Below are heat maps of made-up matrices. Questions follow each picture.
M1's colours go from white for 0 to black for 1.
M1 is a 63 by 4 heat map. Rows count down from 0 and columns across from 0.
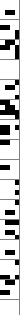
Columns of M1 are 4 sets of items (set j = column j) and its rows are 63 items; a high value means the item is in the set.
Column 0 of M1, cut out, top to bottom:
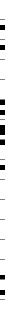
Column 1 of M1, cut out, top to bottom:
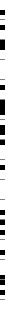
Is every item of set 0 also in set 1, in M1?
yes
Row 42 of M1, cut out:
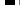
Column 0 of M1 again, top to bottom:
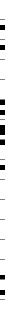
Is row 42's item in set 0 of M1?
no
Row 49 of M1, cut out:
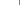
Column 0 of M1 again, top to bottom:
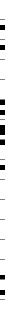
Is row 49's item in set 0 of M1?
no
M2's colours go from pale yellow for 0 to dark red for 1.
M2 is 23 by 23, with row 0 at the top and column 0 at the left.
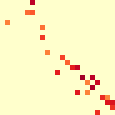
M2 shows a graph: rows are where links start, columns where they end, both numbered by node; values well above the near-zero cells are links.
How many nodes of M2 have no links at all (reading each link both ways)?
1
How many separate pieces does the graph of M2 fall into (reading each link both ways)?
5
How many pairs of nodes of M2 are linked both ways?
2
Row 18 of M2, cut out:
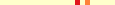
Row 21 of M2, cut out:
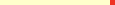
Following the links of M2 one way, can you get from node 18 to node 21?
yes
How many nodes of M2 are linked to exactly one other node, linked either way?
6
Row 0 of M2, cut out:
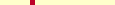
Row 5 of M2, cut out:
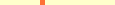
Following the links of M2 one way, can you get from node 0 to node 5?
no
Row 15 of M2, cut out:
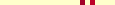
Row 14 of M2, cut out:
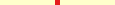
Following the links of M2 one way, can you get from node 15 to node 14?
no
